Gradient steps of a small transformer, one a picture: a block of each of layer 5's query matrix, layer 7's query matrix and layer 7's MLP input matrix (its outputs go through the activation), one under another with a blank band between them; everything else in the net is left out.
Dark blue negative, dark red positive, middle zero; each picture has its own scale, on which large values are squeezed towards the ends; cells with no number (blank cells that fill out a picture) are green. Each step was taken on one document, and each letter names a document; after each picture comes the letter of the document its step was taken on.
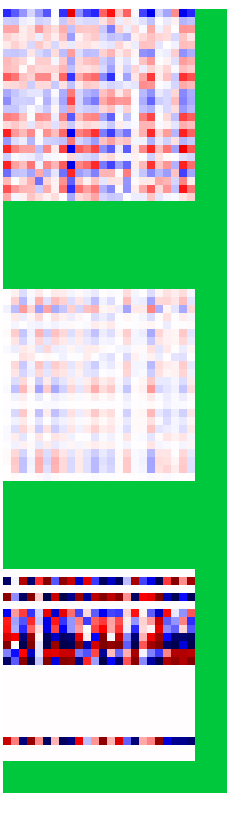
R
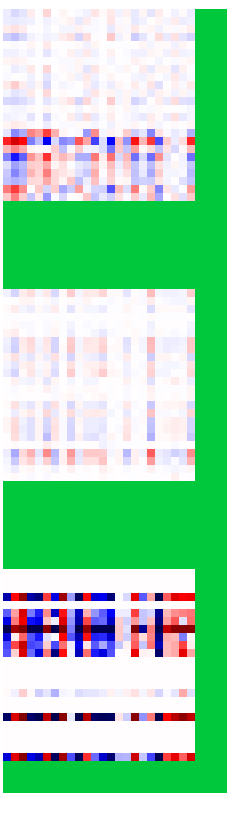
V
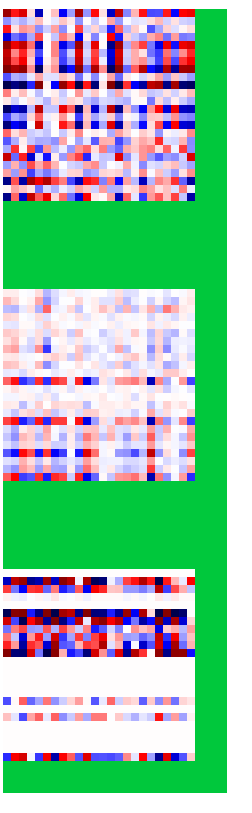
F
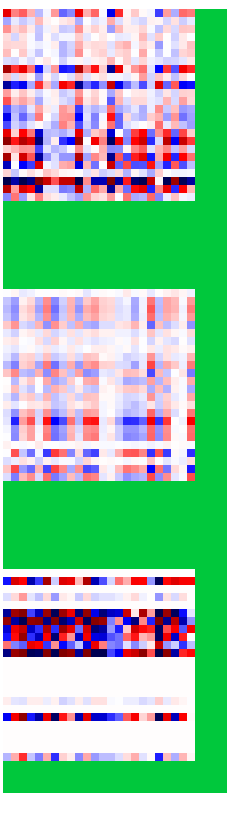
F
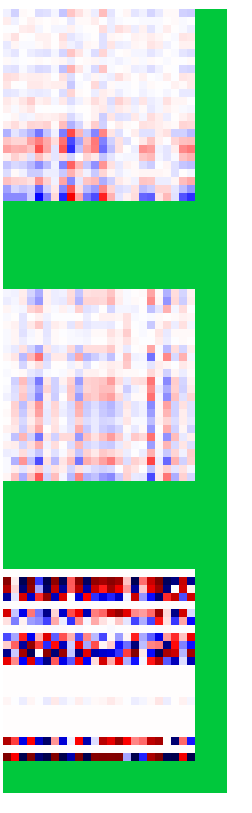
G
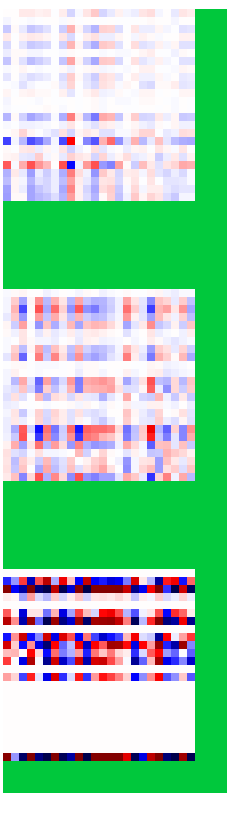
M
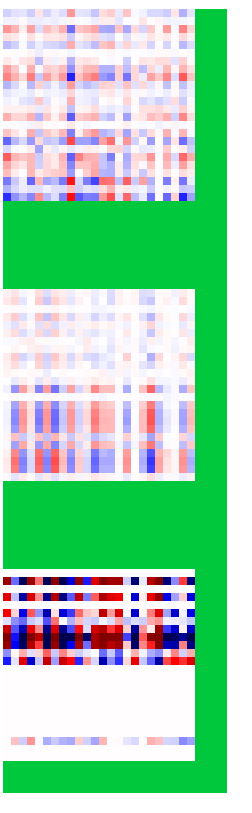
R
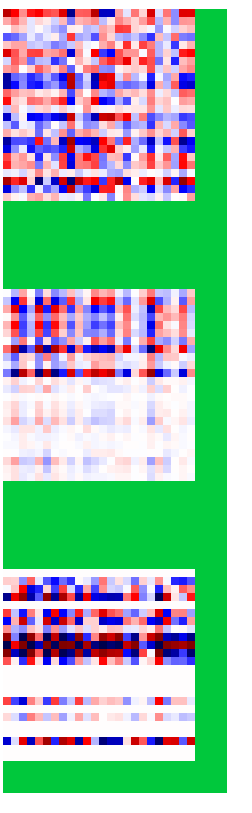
R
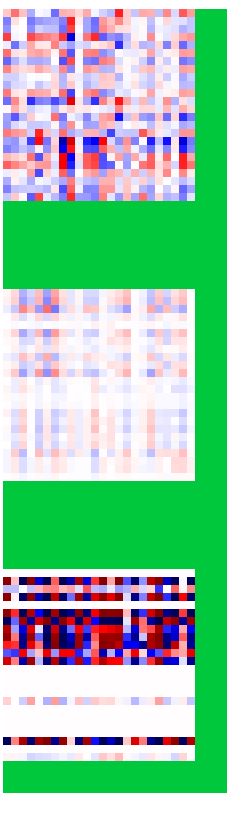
R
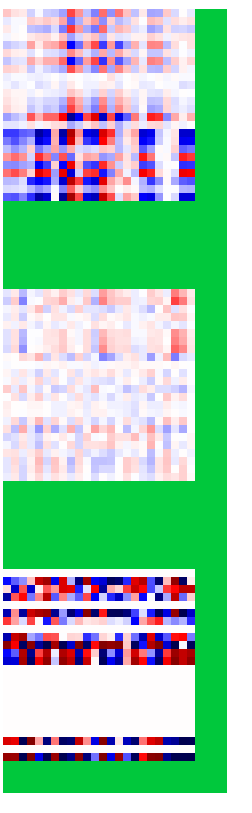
G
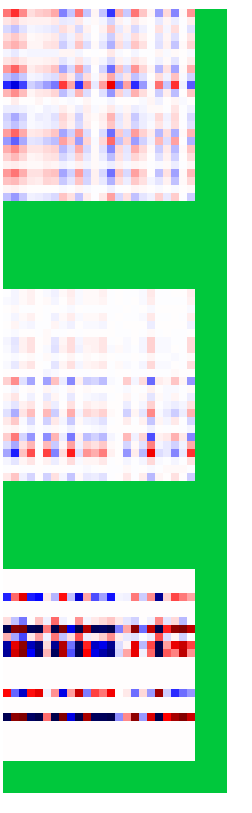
V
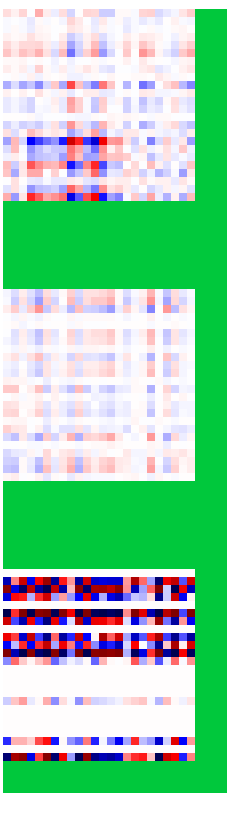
G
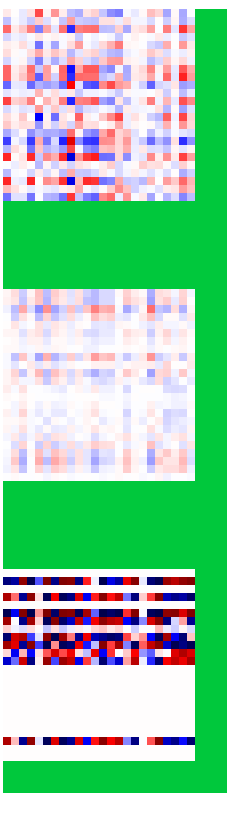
R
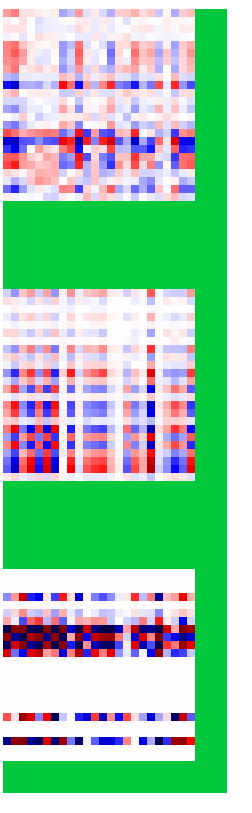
V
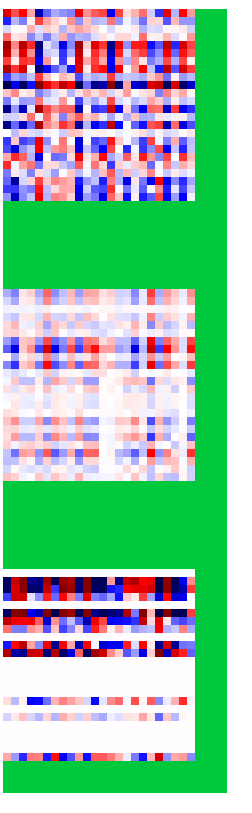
F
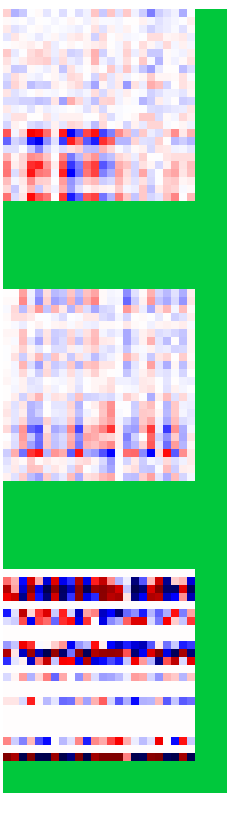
M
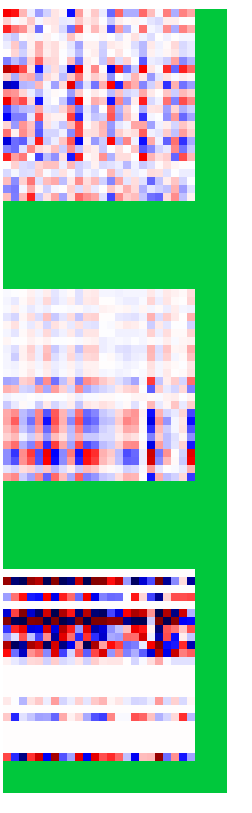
F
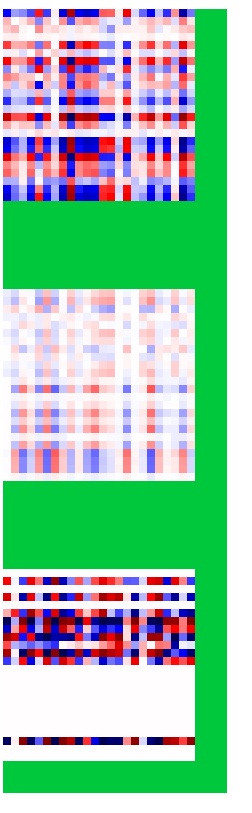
R
